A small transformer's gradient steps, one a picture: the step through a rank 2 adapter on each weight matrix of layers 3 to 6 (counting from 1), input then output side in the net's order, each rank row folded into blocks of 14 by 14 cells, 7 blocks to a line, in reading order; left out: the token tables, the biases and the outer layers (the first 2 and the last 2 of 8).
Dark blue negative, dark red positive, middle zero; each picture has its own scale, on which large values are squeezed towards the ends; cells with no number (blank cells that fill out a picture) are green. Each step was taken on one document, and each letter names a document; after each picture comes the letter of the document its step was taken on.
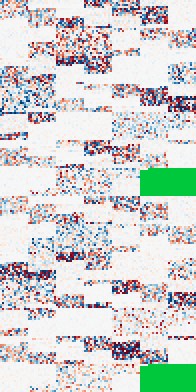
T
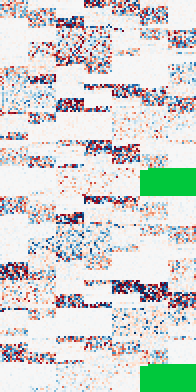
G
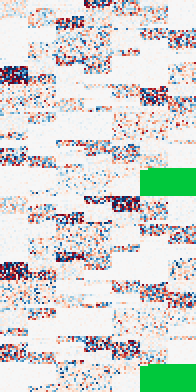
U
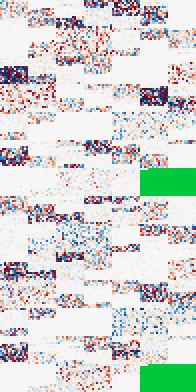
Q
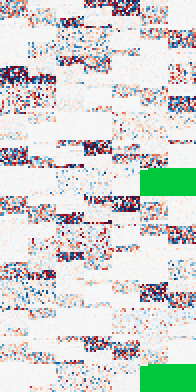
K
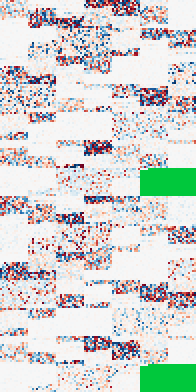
Q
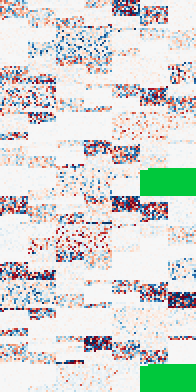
K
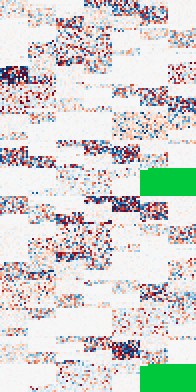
T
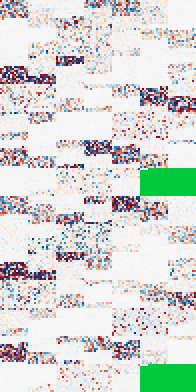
U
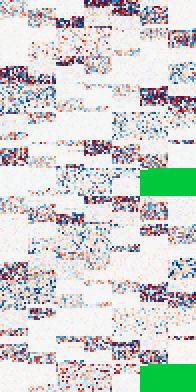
U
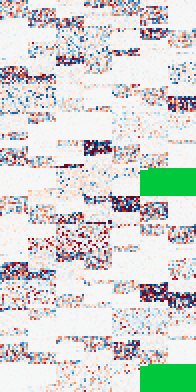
K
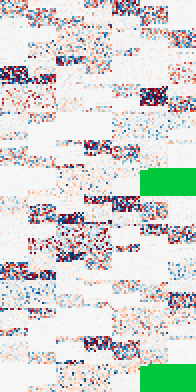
K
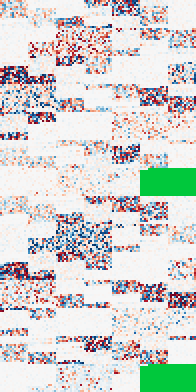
G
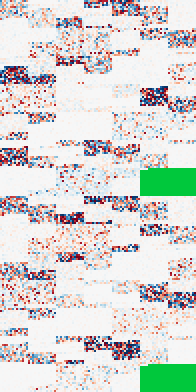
T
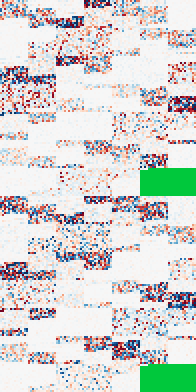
U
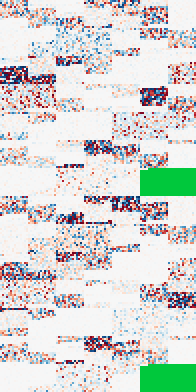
T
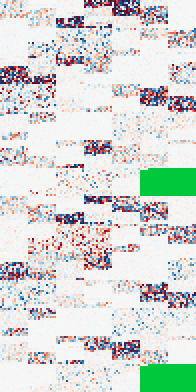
Q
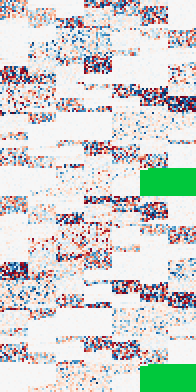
Q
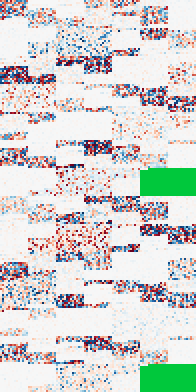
K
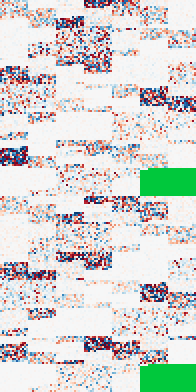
U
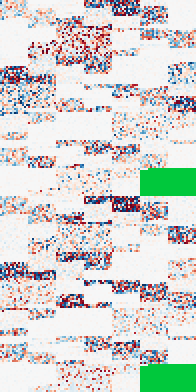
U
